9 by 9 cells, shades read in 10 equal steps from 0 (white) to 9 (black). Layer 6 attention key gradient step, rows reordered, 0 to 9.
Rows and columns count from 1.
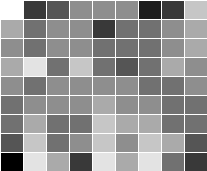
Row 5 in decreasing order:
5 5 5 4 4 4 4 4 4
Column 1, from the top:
0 3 4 3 4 5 5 6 9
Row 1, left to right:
0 7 6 4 4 4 8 7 2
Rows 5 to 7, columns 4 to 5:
4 4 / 4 3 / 5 2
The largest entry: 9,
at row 9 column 1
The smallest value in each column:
0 1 3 2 1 3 1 3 2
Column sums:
39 33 40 38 33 38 38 41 39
